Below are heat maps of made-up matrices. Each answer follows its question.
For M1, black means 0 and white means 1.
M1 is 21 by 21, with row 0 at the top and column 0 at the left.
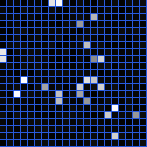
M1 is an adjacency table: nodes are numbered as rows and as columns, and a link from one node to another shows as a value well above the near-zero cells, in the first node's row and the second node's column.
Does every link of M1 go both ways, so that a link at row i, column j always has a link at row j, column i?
yes
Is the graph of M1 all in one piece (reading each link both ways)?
no
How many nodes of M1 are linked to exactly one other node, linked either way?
6
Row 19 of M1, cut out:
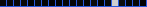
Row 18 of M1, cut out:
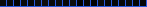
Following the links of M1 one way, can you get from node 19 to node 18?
no
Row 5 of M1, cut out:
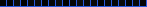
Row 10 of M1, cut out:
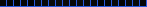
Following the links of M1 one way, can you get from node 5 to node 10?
no
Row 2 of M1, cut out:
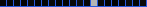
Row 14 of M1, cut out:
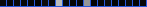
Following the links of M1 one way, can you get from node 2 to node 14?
yes
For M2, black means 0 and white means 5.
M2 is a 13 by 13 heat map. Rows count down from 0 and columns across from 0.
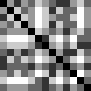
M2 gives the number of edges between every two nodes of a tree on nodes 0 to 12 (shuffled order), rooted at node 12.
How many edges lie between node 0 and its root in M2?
2
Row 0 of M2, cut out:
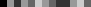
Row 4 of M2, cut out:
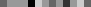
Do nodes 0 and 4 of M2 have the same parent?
yes
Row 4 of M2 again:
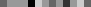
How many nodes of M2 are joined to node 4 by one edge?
1
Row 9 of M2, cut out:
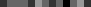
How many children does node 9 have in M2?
3
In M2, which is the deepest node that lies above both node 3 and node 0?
9
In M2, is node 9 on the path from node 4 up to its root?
yes
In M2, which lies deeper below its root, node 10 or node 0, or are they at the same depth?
node 10
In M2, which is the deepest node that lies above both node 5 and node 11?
6
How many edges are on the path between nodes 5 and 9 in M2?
3
